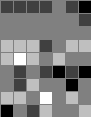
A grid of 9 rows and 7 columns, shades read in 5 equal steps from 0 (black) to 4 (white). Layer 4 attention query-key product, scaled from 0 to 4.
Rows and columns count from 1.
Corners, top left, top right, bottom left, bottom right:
1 0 0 3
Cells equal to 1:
12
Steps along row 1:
same same same up down down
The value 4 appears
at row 5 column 2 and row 8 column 4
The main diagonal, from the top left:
1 2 2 1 3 1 2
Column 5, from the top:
2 2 2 2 3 0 2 2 2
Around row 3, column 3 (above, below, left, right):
2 3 2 2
